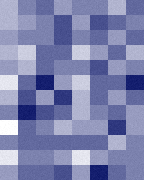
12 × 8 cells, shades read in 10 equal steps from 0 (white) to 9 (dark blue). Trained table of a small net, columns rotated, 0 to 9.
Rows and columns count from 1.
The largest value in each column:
5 9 9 8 6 9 8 9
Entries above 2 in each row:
8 8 8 6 8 6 8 8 7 8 6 8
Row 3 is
4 5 5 7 5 6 4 6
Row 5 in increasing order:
3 4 4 5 5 5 6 7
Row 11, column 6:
4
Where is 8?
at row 7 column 4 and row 9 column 7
